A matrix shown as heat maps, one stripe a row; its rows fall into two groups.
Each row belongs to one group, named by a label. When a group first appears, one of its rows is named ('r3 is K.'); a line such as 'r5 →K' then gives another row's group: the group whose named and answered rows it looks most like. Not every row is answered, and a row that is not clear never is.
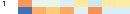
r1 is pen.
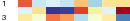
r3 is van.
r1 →pen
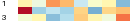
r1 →van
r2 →pen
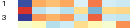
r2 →pen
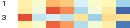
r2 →van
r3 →pen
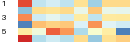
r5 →van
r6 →pen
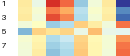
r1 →van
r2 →van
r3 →van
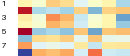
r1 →van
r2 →pen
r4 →van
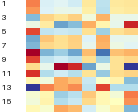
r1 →pen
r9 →pen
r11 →pen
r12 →van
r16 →van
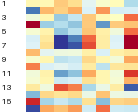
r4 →pen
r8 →pen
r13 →van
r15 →pen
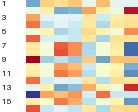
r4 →pen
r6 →pen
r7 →van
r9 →pen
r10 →van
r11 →van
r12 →pen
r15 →van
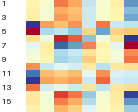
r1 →van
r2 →van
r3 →van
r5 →pen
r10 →pen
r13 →pen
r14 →van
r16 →van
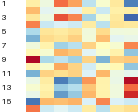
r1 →van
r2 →pen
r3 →van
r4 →pen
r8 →van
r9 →pen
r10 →van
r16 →pen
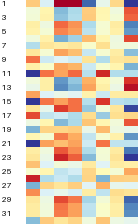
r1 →van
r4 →van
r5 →van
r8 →van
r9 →pen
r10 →van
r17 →pen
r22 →van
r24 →pen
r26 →pen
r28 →pen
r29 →van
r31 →van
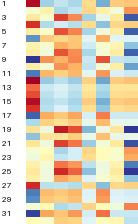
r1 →pen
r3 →van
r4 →pen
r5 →van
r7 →van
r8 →van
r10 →van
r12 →pen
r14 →pen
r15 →pen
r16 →pen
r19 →van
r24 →van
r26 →van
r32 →van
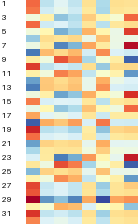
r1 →pen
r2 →pen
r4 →pen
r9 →van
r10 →pen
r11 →van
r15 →pen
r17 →pen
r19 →pen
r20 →pen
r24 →van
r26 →van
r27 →pen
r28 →pen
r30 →van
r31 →pen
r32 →pen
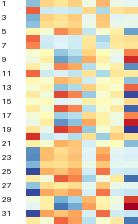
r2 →pen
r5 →van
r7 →pen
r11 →pen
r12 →van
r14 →van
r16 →van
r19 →van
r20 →pen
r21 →van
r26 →van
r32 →van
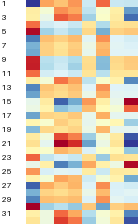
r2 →van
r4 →pen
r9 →pen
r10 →pen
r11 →pen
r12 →van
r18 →van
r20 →van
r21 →van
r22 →van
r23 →pen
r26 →van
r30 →pen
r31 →van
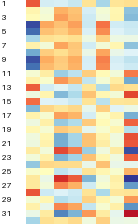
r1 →pen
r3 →van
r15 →pen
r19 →van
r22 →van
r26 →van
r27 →van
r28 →pen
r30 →van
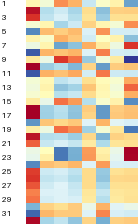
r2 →pen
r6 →van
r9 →van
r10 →pen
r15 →van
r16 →pen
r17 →pen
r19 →van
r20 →pen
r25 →pen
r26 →pen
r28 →pen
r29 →pen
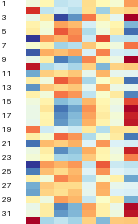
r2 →pen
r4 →van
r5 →van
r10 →pen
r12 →van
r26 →van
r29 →van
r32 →pen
